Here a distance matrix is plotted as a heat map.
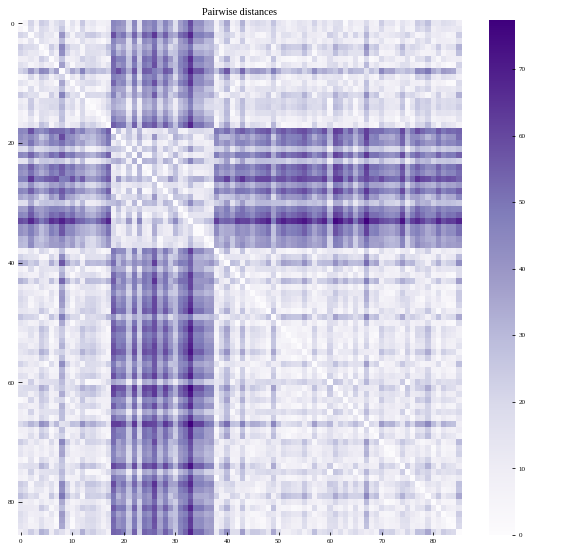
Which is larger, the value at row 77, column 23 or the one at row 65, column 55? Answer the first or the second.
the first
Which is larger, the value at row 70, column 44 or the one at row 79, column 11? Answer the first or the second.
the second
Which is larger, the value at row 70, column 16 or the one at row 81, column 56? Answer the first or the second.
the first
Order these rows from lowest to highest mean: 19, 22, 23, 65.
65, 23, 19, 22
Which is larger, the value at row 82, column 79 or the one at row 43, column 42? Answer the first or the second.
the second
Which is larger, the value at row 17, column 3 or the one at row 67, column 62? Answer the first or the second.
the second
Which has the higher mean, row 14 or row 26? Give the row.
26
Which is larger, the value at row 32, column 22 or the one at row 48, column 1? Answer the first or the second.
the second
